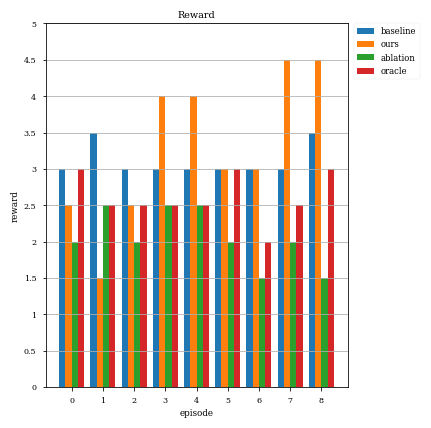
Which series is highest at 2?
baseline
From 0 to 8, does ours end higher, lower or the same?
higher
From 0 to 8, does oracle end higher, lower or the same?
the same
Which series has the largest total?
ours
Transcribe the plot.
Title: Reward
x-axis: episode, ticks 0 1 2 3 4 5 6 7 8
y-axis: reward, ticks 0 0.5 1 1.5 2 2.5 3 3.5 4 4.5 5
Legend: baseline, ours, ablation, oracle
Values:
baseline: 3 3.5 3 3 3 3 3 3 3.5
ours: 2.5 1.5 2.5 4 4 3 3 4.5 4.5
ablation: 2 2.5 2 2.5 2.5 2 1.5 2 1.5
oracle: 3 2.5 2.5 2.5 2.5 3 2 2.5 3
